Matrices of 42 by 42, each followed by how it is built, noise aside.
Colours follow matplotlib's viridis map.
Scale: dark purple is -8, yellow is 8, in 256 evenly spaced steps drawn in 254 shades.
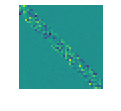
banded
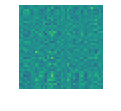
low rank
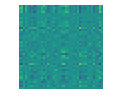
low rank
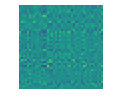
low rank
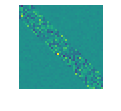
banded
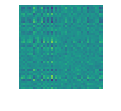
low rank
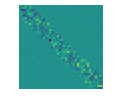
banded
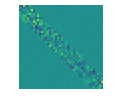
banded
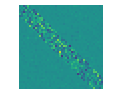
banded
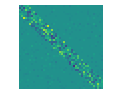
banded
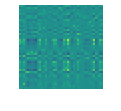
low rank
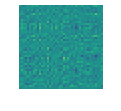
low rank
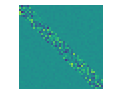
banded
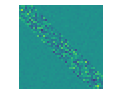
banded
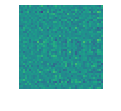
low rank
